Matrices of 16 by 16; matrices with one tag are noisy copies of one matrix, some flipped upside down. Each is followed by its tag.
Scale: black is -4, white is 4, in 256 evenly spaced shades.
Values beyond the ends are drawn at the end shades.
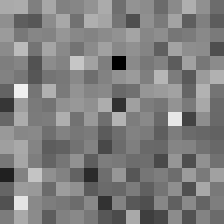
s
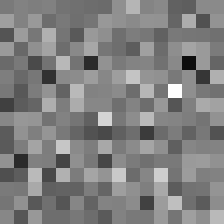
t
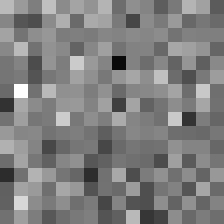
s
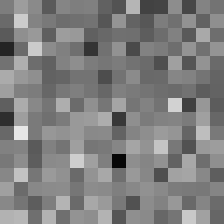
s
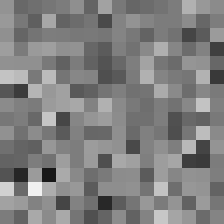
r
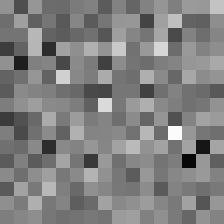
t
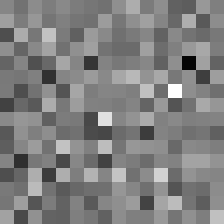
t
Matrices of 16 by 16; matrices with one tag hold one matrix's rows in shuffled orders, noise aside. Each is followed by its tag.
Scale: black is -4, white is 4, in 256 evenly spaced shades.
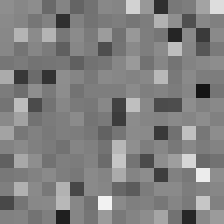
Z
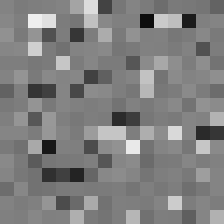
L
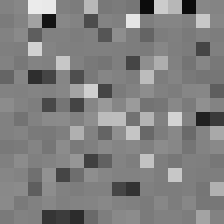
L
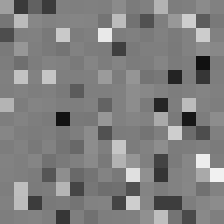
Z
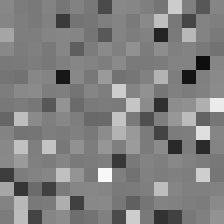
Z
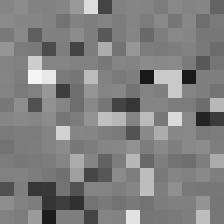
L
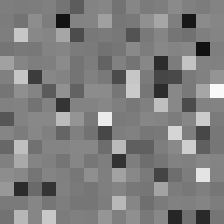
Z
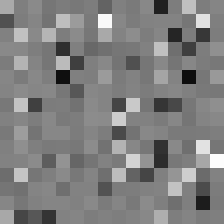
Z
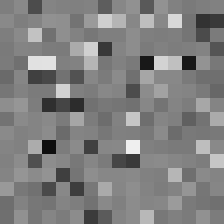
L
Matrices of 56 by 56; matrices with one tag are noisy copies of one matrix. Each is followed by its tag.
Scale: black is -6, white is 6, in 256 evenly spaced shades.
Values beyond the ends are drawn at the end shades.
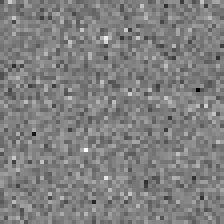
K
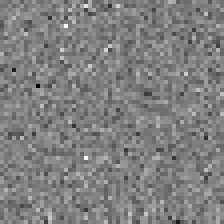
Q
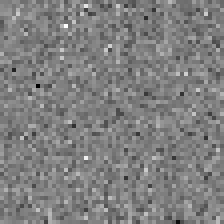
Q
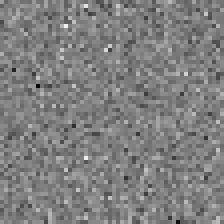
Q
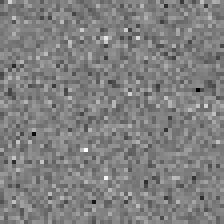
K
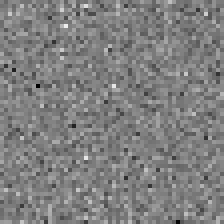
Q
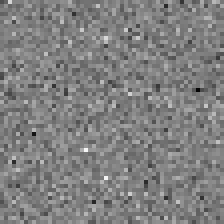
K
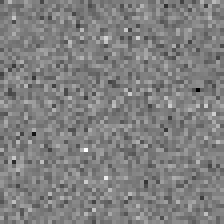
K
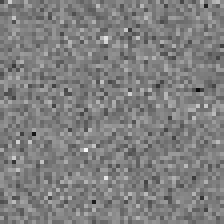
K
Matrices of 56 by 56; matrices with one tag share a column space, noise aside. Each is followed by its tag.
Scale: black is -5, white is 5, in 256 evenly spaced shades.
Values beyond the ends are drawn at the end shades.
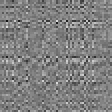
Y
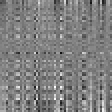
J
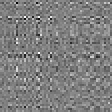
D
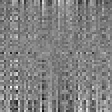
J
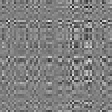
Y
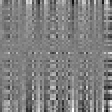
J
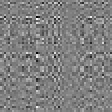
D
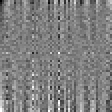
J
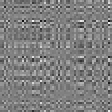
Y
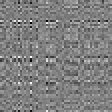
Y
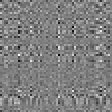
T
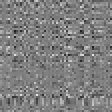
T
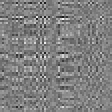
D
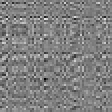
D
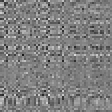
T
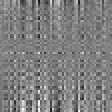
J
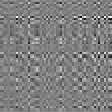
D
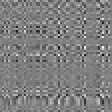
T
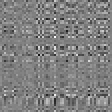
T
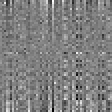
J
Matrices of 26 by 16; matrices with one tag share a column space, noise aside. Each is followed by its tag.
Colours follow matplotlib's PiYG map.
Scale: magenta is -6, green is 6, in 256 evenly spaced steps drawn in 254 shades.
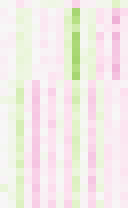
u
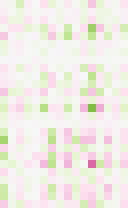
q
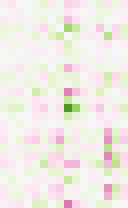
q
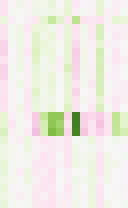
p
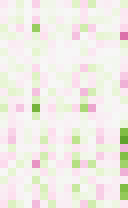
q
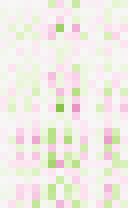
q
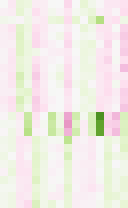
p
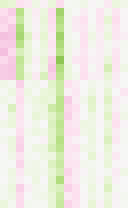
u
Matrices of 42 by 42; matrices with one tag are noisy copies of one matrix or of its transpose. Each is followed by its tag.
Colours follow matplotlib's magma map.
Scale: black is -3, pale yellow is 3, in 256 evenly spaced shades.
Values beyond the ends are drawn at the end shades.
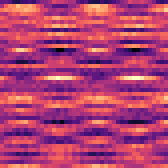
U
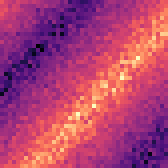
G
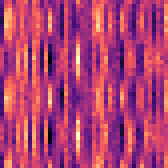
U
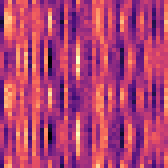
U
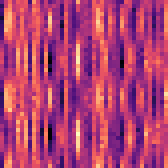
U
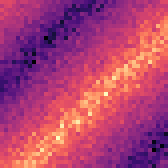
G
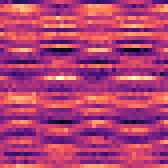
U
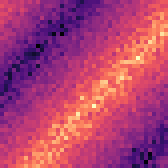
G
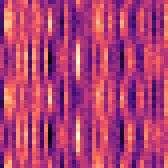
U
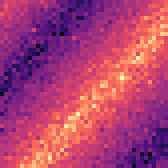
G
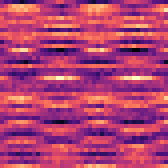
U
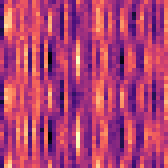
U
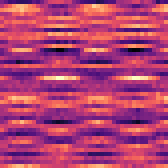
U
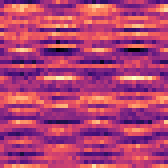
U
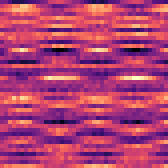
U
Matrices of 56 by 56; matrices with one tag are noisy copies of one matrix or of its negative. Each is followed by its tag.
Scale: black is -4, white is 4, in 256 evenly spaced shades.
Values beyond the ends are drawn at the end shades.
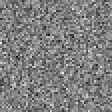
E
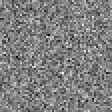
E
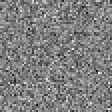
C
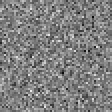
E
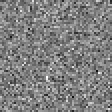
C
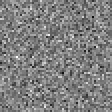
E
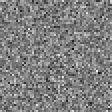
C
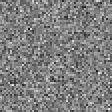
C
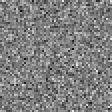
C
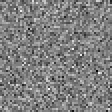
C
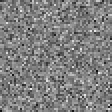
C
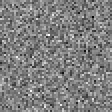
E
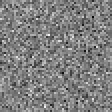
E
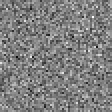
E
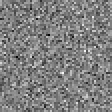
E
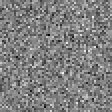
E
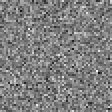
C
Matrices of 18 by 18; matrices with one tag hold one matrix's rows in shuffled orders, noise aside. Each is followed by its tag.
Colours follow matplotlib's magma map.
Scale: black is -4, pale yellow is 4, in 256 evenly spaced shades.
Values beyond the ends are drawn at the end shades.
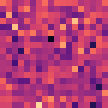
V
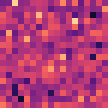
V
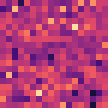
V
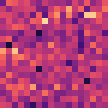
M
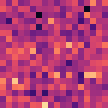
M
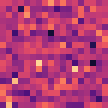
V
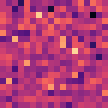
V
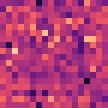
M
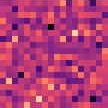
V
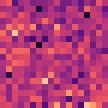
M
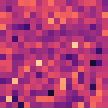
V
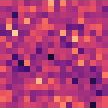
V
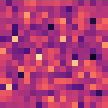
V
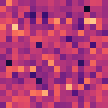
M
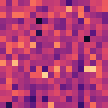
M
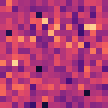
M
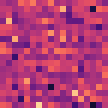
V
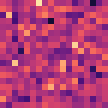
V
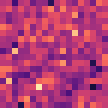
V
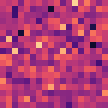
V
